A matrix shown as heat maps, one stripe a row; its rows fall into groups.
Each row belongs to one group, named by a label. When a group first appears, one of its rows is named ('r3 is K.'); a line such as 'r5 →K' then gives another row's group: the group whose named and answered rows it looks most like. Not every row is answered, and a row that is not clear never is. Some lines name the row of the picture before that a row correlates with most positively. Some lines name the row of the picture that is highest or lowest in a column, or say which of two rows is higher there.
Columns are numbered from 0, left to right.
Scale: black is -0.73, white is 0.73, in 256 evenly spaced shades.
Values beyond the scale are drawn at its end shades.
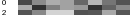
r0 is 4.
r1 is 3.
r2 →4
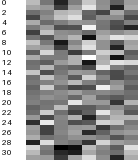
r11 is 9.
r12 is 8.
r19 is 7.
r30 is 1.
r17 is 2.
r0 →1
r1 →9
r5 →7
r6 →2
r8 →1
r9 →9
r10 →2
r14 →3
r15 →7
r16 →4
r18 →4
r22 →2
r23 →8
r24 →2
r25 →3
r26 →8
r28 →2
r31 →9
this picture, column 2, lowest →29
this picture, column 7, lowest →5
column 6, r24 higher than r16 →Yes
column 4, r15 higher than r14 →Yes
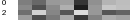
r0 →8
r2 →7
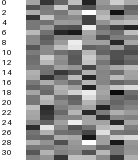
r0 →8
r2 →9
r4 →8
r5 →7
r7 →3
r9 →4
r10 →7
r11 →7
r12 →7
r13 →8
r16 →7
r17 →8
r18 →9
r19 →7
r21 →3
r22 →8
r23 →3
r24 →9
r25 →2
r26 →2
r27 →8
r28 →9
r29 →3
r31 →9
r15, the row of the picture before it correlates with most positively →3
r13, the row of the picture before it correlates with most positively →0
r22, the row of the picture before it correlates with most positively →3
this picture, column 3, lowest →6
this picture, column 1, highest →25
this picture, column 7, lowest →5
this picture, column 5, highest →26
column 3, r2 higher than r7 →Yes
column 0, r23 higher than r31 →Yes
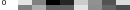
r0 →1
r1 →7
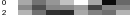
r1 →3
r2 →1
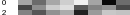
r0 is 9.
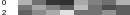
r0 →1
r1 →7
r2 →4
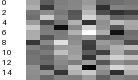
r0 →3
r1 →3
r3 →7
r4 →8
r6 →9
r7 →3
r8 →4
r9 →8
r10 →4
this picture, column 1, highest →3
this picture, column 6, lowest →6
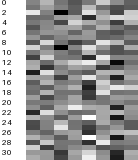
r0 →2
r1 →7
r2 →1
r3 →8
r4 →9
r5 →4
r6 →7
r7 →3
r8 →2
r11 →2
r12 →9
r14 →2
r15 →9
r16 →2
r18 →2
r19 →8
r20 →4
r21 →9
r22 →2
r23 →9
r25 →4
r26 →8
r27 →9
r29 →3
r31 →9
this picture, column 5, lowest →13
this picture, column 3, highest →21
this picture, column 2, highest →25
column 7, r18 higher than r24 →Yes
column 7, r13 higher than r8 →Yes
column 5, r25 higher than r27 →No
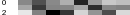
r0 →8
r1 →3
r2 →1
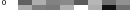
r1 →9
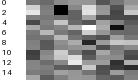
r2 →1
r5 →9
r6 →7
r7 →4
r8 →8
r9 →3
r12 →9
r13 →7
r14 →4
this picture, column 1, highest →6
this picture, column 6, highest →8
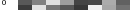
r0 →4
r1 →2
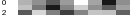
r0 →9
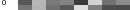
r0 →2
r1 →7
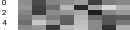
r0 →3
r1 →8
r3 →7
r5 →9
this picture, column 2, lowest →5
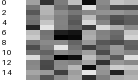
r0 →8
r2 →2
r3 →7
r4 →7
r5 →2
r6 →1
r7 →1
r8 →7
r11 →1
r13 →8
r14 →9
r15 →8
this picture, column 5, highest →5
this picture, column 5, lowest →12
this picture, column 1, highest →5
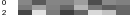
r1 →7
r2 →2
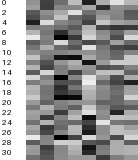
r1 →3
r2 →4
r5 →7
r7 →1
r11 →1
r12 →8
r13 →3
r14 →2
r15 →1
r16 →7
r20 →3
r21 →7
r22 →9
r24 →2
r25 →8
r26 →8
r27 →1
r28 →4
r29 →8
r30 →8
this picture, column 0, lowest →4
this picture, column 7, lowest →16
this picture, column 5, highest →24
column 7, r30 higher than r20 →Yes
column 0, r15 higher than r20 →Yes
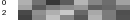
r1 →3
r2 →4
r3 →4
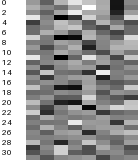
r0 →9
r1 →9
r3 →1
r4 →4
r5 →4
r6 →7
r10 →4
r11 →1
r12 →4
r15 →3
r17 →1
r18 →3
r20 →1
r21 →8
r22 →3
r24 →9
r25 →2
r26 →8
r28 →1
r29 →4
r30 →4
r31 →3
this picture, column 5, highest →14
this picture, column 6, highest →21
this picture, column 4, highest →1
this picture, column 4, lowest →21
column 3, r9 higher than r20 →Yes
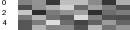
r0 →9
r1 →4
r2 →3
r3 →7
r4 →4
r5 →2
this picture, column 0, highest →2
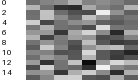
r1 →1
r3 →7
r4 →3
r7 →3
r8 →7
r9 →2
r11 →7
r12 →8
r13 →2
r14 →9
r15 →4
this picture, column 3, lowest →1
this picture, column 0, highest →4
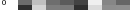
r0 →2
